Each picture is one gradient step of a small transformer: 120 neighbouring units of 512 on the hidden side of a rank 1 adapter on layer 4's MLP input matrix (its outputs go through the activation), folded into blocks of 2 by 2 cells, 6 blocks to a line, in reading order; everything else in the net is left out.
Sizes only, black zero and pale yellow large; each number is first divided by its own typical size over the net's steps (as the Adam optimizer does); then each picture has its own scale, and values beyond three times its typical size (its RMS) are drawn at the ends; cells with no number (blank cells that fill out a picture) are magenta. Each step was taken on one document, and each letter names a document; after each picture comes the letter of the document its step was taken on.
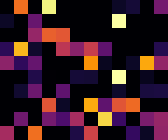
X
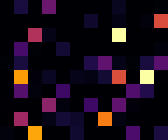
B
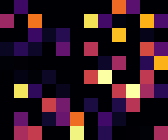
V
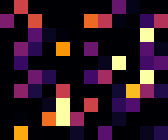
V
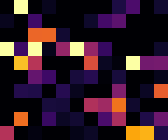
X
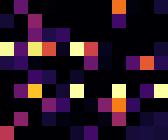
X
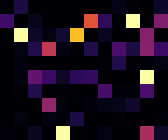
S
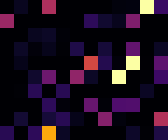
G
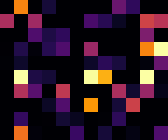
V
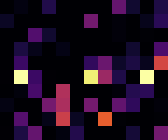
B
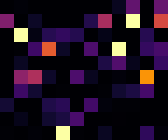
S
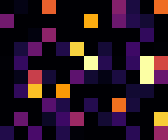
B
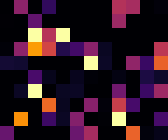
X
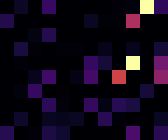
G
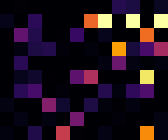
S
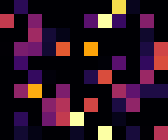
V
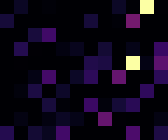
G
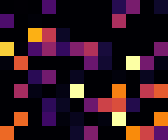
X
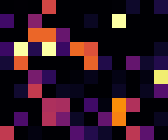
X
